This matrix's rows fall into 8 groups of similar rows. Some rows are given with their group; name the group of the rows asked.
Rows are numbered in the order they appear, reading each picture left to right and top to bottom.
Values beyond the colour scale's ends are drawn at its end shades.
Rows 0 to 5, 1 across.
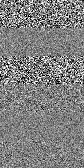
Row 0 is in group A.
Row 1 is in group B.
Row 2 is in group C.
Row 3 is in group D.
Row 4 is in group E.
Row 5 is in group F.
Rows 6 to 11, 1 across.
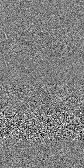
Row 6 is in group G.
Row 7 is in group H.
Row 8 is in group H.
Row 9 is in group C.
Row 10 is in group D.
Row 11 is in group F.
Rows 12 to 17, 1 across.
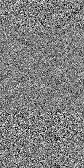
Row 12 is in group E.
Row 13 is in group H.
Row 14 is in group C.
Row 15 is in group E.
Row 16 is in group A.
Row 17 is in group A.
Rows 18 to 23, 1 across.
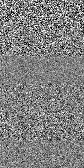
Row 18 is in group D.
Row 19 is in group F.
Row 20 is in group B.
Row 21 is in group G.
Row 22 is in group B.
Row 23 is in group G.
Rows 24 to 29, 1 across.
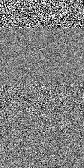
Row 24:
F
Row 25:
A
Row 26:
B
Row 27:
F
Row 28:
F
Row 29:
G
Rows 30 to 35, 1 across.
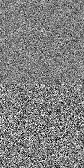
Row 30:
E
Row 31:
E
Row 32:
C
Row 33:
B
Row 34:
G
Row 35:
A
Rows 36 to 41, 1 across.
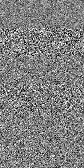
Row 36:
A
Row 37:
E
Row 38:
A
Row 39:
H
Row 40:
A
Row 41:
G
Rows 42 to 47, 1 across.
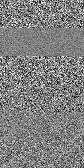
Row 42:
F
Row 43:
F
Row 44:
B
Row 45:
E
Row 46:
C
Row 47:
D
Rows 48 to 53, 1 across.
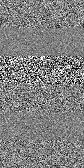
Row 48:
C
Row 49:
H
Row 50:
E
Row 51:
F
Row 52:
H
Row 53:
A
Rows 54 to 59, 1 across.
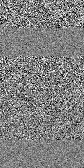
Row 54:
C
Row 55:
F
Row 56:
F
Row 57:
H
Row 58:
E
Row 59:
D
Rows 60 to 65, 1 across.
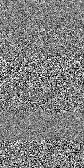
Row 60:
B
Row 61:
B
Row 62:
D
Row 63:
A
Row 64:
A
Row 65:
E
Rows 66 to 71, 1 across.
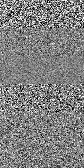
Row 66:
D
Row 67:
G
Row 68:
F
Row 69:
G
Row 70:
D
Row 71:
B
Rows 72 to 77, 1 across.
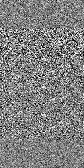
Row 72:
A
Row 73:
C
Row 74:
F
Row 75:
F
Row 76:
F
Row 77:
G
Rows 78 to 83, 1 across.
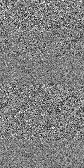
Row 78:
B
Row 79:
E
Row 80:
H
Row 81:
C
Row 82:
G
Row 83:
H
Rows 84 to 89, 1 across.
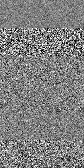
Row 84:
C
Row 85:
D
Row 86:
G
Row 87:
C
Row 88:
G
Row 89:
B
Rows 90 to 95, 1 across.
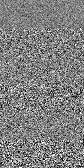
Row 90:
H
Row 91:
D
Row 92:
G
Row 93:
E
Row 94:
D
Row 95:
F
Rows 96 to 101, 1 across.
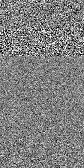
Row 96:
E
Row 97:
F
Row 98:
B
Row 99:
H
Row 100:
F
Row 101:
A
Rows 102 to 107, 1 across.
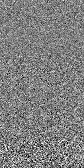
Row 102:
D
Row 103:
B
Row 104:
G
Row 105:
A
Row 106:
A
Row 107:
H
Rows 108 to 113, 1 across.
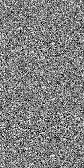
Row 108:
D
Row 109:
G
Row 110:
B
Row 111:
F
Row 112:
A
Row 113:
G
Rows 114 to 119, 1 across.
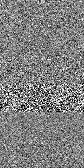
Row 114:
B
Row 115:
C
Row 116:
D
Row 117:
C
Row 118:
B
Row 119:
H
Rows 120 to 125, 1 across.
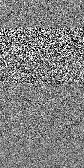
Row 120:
D
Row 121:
F
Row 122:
H
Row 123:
F
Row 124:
E
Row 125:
A
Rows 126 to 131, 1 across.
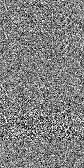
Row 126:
H
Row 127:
H
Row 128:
D
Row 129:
B
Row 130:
H
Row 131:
G
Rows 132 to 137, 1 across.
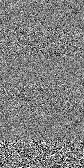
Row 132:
E
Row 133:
A
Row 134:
D
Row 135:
H
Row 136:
E
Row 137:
F
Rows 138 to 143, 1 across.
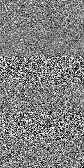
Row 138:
H
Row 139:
E
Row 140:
D
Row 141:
H
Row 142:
G
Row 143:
D
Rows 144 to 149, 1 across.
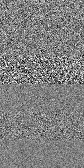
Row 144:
B
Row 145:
D
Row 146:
H
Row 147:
G
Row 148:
F
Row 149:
B
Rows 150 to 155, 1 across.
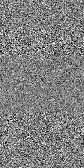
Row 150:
F
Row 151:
F
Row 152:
E
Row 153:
G
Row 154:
C
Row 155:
F
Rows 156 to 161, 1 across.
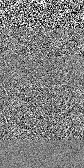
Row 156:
E
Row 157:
C
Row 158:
H
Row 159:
H
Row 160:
H
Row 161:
E
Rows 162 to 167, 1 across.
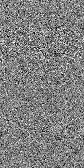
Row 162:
G
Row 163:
A
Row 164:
B
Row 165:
H
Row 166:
C
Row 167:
E
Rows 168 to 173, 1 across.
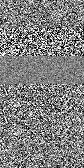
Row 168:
C
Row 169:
D
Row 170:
D
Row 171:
H
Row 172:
H
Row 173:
B
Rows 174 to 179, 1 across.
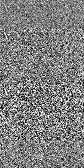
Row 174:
H
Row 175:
H
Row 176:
C
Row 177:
H
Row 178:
B
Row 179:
B
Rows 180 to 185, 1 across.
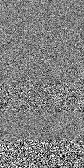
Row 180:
G
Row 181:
D
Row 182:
C
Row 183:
C
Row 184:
C
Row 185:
G
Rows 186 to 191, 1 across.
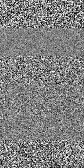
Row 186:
D
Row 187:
D
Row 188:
G
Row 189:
B
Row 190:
F
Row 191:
H
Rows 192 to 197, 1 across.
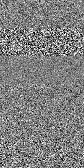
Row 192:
B
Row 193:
A
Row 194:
E
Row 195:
E
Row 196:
G
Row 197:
F
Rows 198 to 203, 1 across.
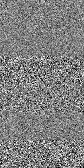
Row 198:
B
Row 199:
H
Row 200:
E
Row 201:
D
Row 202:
B
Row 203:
C
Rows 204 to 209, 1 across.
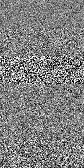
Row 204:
E
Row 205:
C
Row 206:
E
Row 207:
E
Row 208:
B
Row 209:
H
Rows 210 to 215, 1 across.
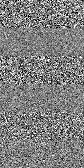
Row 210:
A
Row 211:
H
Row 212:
B
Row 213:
A
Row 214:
H
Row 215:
F
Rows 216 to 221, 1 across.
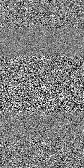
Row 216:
G
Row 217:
A
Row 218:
E
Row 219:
F
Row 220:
E
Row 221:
F
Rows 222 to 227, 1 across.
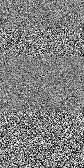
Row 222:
C
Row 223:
D
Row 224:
F
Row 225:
C
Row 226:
H
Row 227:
E
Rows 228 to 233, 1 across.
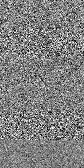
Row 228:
C
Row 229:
C
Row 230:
E
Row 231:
B
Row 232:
G
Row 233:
H
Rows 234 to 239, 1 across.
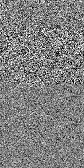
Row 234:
B
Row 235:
C
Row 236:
E
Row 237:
E
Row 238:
E
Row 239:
F
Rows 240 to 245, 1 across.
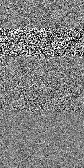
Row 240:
C
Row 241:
E
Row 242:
B
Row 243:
E
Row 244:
F
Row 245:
B
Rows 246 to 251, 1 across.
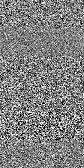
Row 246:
F
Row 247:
H
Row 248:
D
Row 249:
F
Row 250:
G
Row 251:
F
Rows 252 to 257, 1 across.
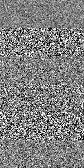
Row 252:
H
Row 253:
G
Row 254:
G
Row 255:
H
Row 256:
D
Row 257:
B
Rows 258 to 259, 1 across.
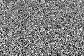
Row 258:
B
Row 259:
B
